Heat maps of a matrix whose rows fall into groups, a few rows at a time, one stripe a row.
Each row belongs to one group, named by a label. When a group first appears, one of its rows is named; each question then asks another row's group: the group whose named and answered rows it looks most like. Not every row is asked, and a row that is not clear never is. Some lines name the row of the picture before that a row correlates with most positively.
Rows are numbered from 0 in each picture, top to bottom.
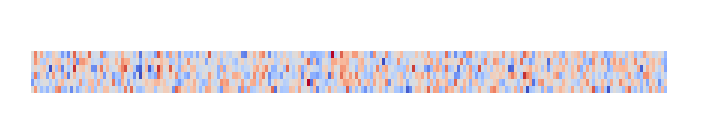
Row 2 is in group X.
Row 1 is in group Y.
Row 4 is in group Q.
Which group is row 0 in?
X
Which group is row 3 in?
X
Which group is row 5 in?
Y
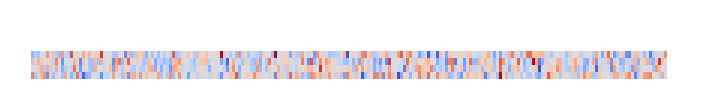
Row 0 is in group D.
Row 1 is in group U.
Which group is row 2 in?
U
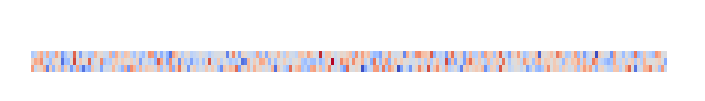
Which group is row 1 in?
X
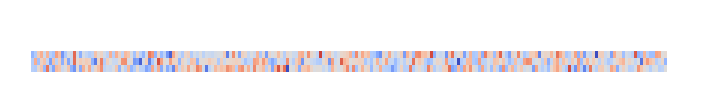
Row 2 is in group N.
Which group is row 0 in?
U
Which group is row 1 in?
X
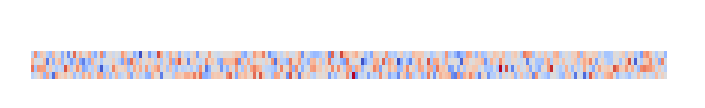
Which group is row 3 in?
N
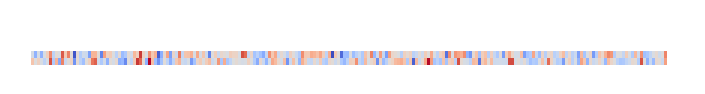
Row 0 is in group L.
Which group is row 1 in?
L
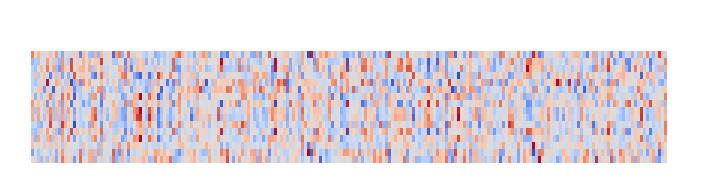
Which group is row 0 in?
U
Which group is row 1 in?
D
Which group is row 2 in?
D
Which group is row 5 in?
N
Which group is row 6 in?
L
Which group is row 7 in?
Y
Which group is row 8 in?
L
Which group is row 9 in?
L
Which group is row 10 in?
L
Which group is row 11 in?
D
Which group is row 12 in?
L
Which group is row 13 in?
U
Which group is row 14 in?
Q
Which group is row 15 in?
Q
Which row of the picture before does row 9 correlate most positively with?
1
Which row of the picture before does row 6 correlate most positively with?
0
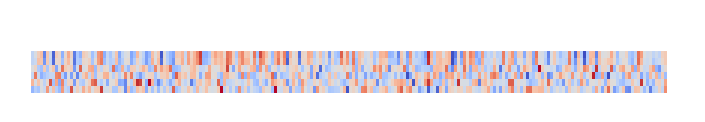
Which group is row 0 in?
N
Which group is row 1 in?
N
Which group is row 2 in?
Q
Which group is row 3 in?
Y
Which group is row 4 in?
L
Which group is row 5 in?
D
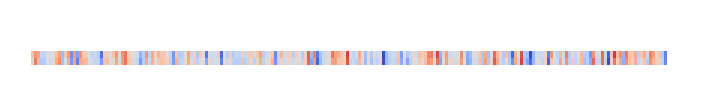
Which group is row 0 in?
Y
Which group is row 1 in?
Y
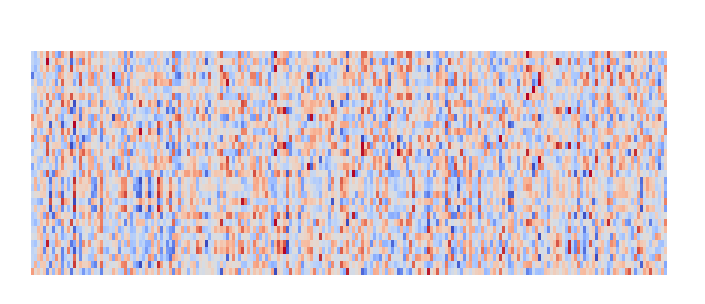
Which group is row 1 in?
N
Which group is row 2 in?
D
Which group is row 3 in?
Q
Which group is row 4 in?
Q
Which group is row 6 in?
D
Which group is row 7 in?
L
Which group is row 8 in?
N
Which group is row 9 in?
U
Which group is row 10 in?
X
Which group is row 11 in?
L
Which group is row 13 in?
N
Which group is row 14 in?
D
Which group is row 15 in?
Q
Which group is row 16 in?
Q
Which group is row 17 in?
N
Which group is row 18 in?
X
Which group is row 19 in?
X
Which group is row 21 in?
L
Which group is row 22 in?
X
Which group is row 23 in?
N
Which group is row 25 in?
N
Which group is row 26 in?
U
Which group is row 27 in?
N
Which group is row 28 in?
N
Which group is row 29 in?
U
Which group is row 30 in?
X
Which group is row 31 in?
Y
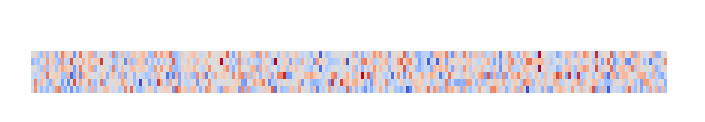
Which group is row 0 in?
Q
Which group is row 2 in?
Q
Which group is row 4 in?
X
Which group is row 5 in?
Y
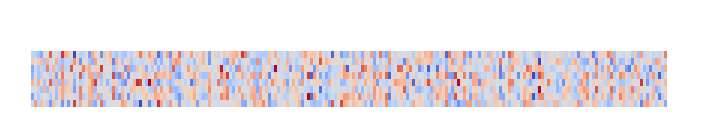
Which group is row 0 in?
L
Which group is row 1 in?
U
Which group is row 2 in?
D
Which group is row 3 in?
Q
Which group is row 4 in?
L
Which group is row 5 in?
Q
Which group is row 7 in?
X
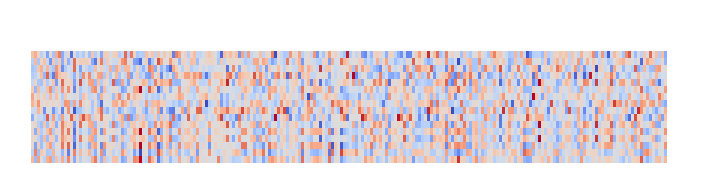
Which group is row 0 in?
Y
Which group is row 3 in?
N
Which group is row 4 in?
Q
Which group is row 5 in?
L
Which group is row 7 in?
Y
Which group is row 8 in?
N
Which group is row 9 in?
D
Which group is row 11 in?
L
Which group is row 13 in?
L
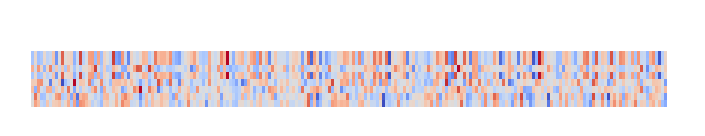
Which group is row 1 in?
Q
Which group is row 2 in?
L
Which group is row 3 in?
Q
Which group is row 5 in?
L
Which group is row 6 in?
Y
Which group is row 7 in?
Y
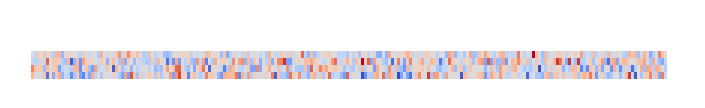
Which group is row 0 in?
U
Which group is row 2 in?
U
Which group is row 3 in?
Y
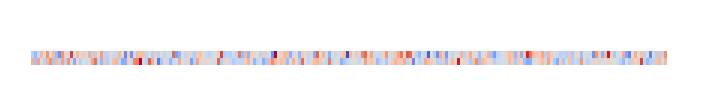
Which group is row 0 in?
D
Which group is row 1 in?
L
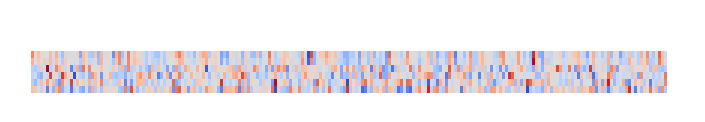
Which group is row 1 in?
U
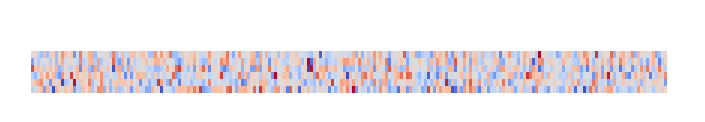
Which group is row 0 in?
Q
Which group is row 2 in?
U
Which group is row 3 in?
D
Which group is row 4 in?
X
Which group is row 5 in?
N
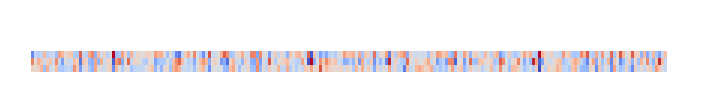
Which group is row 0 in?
Q
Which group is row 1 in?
U
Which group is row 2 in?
U
